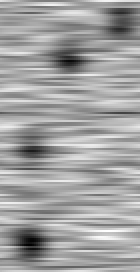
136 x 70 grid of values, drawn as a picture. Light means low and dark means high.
There are four bumps. Neither half mirrors the other. No overall slope runs across the table.
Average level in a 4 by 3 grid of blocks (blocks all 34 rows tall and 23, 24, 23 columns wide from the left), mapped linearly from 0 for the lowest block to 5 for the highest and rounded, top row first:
144
120
301
510
